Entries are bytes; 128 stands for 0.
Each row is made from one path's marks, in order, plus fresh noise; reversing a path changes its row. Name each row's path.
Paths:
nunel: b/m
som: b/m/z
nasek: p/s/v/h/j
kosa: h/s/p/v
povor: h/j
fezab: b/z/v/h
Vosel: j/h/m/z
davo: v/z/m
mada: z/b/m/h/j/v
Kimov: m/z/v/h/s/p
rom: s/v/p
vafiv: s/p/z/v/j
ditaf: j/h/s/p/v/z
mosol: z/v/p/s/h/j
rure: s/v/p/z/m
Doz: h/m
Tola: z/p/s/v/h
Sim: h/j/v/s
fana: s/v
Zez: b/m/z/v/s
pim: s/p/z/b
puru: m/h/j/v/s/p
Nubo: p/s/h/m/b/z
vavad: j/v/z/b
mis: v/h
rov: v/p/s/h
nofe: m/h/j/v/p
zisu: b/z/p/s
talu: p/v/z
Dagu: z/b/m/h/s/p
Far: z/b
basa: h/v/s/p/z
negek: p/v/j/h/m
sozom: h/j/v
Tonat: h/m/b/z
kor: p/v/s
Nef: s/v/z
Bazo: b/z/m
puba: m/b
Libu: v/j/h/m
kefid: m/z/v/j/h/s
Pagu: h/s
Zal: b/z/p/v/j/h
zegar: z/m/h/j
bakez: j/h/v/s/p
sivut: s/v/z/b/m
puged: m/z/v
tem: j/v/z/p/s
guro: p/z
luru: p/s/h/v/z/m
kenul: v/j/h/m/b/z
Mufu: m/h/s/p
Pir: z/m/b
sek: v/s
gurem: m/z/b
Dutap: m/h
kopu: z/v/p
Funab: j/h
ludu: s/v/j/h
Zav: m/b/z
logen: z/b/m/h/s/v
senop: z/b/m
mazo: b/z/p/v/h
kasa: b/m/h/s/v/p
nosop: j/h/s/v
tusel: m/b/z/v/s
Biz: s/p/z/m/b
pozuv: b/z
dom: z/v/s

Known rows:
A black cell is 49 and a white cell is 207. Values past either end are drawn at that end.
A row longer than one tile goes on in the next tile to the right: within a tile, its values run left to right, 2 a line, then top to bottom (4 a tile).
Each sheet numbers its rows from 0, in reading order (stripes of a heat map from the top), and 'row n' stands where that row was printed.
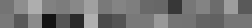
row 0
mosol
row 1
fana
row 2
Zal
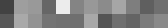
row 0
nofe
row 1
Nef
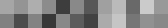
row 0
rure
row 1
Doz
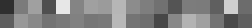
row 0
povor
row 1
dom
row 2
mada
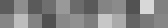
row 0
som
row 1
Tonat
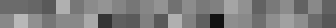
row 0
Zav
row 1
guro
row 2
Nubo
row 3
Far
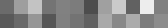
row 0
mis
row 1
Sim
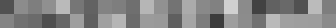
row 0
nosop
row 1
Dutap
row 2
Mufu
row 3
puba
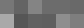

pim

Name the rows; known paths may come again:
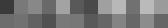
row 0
Zal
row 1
negek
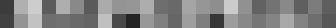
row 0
Libu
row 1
kasa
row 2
Mufu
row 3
Far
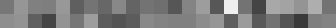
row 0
zisu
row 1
pim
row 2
sozom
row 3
bakez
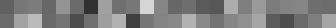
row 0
Pir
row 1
Vosel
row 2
Zav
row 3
fana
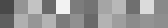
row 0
Sim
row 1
Pagu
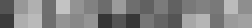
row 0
Doz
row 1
vafiv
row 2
Dutap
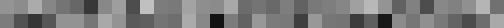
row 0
rom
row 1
kenul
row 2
Dagu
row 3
Biz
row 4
rov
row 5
nosop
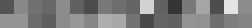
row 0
pozuv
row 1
mada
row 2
povor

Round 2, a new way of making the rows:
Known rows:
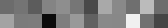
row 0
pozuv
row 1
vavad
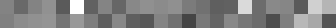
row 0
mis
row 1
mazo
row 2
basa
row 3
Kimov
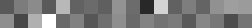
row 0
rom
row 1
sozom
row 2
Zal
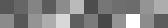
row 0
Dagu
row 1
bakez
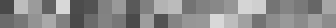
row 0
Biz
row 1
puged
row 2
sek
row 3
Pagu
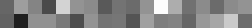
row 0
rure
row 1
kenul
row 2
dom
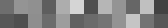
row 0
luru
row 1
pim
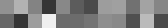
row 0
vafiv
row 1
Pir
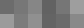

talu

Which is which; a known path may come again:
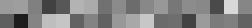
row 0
mosol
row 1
dom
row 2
sivut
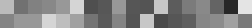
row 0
sek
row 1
mada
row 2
kosa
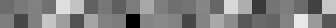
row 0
puru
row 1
som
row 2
nofe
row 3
nosop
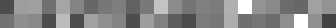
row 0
Pir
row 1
Nubo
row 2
Libu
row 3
tem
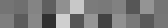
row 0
senop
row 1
Nef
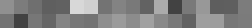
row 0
basa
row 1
Pagu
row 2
fana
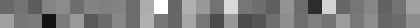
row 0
pozuv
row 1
davo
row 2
gurem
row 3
sozom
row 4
talu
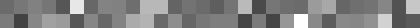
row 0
Tola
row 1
Mufu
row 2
Vosel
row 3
bakez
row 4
Funab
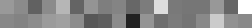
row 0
zisu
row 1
Doz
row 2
rov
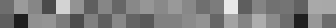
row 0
rure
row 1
mazo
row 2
Zez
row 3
Zav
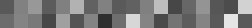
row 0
puged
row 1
ditaf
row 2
logen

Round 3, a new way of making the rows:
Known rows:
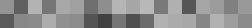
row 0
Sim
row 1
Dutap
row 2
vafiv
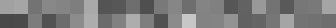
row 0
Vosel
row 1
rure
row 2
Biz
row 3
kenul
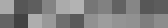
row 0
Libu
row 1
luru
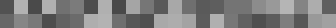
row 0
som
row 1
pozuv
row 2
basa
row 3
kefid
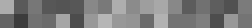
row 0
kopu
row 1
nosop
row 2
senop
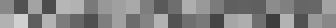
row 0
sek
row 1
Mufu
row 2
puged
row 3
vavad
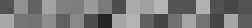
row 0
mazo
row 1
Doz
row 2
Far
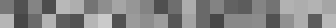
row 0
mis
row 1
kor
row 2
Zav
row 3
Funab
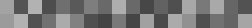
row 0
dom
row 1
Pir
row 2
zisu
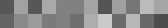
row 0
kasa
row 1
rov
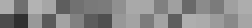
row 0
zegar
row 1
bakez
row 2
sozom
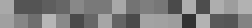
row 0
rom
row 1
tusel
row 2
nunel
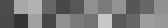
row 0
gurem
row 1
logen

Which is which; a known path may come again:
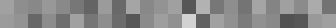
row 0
ditaf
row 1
Zez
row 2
Tola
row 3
tem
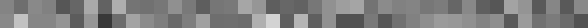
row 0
Biz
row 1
mosol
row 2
kenul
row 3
kosa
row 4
Vosel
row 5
luru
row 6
Tonat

